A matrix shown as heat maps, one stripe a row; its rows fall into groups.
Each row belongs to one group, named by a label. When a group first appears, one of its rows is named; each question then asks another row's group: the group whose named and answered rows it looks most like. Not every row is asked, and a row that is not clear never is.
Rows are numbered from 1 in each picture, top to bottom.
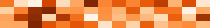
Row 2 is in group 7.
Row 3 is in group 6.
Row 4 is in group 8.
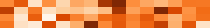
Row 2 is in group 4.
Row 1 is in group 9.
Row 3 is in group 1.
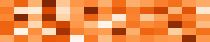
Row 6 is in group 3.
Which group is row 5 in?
1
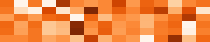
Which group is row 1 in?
1
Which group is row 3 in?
3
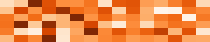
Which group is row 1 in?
8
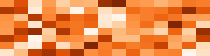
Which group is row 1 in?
9
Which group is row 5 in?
6
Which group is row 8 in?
7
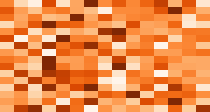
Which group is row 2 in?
4
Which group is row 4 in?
7
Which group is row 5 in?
9
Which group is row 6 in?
1
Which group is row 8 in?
1
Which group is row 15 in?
4
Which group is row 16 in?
6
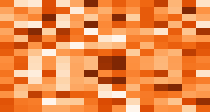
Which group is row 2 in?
3
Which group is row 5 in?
6
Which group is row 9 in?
9
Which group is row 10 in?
9
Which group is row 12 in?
9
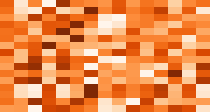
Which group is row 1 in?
1
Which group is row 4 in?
8
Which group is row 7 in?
7
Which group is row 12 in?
6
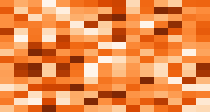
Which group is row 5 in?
4
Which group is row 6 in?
1
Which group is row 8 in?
7
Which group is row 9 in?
8
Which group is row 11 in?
6
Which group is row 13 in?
7
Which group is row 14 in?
9
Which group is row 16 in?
7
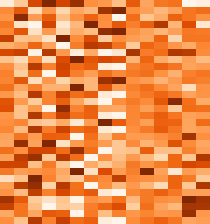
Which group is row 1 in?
7
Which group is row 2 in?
9
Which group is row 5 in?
9
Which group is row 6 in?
1
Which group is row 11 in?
1
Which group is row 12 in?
9
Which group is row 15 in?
4
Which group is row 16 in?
1
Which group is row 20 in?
3
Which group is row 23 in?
6
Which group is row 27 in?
6
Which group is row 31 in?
3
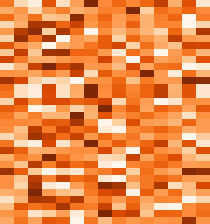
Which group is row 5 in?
6
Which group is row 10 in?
7
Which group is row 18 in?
8
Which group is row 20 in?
7
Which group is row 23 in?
7
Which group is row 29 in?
7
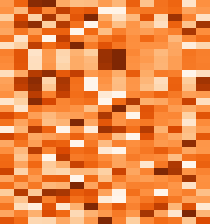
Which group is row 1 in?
7
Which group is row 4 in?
6
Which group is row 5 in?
3
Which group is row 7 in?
7
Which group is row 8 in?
9
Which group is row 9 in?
9
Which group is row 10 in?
9
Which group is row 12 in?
6
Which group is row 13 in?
6
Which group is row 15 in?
8
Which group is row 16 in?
1
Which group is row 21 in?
3
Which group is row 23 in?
1
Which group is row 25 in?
4
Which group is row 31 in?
3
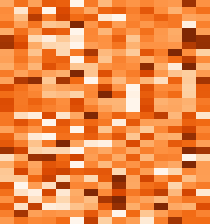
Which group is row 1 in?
3
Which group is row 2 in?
1
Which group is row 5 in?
3
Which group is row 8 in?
4
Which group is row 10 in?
3
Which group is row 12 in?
6
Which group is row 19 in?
3
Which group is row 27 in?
1
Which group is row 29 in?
9
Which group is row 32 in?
3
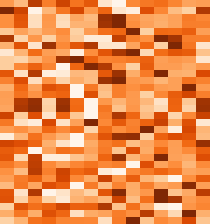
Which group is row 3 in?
9
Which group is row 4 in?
9
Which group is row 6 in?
4
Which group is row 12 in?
9
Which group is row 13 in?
3
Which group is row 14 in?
3
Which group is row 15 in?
6
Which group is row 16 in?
6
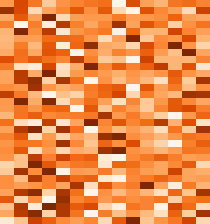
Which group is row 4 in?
1
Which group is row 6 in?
8
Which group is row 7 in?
4
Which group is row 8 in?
3
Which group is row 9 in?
8
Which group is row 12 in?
6
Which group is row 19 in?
6
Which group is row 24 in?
8
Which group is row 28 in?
6
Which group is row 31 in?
6
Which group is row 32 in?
8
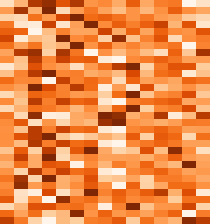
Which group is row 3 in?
7
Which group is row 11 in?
7
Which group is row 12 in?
1
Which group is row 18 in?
9
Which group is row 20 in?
7
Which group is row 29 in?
1
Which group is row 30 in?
8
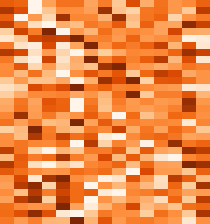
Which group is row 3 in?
1
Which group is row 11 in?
4
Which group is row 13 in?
7
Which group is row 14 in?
8
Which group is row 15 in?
3
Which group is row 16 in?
3
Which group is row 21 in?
3
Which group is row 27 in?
6
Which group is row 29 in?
6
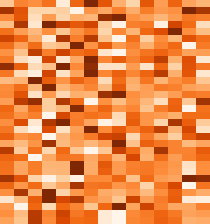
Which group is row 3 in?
9
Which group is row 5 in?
4
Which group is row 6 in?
1
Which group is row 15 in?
6
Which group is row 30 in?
1
